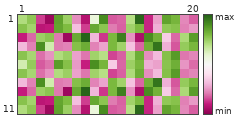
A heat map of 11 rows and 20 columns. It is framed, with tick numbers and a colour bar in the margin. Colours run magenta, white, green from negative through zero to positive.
The field is checkered. No overall slope runs across the table. The values fall into two levels. No single row or column stands out from its neighbours. The top and bottom halves mirror each other.
